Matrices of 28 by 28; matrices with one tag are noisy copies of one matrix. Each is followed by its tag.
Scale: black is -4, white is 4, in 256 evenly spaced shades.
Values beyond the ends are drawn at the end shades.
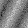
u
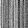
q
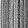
q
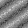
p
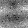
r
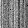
q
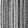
q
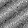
p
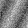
u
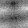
r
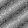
p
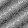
p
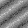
p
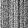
q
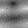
r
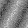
u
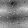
r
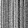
q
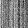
q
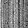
q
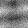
r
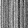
q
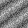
p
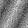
u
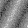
u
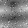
r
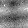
r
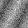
u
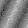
u
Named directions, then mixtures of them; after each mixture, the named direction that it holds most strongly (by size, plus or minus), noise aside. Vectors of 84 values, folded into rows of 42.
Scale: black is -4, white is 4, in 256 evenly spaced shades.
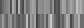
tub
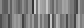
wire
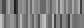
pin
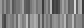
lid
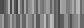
tub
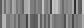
lid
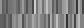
wire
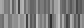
tub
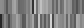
wire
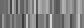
tub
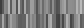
tub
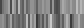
tub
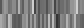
wire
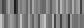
pin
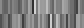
wire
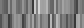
wire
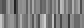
pin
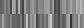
tub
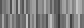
tub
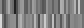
pin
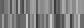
tub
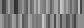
pin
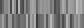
tub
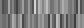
wire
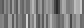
tub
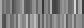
lid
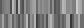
tub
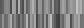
tub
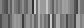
wire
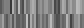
tub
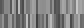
tub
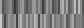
lid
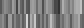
tub
